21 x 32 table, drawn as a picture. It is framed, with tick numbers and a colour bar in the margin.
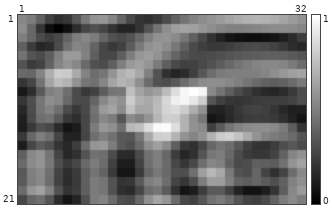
Rings: centred on the bottom right. Odd patch: higher, in the centre. Ninth with the highest average: centre. Slope: none.
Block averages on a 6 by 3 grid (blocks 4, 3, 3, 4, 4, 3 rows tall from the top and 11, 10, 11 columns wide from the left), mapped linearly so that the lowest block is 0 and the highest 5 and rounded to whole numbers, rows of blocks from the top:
011 | 212 | 150 | 050 | 101 | 101
